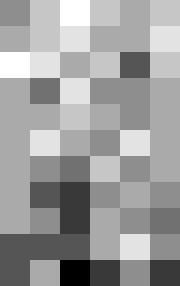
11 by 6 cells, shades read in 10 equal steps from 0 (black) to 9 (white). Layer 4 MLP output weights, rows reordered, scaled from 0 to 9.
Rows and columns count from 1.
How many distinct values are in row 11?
5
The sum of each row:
41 41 40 34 36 39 33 27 28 28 18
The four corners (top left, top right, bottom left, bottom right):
5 7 3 2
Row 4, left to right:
6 4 8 5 5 6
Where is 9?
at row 1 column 3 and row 3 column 1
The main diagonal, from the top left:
5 7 6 5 5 6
